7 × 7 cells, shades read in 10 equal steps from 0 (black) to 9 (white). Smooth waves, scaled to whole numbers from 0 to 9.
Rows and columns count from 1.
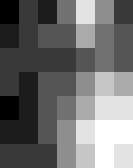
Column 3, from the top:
1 3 2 3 3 3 2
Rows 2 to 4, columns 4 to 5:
3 6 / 2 3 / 3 5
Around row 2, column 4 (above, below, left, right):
4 2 3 6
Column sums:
8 11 17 26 43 46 39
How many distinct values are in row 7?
5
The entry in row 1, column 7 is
2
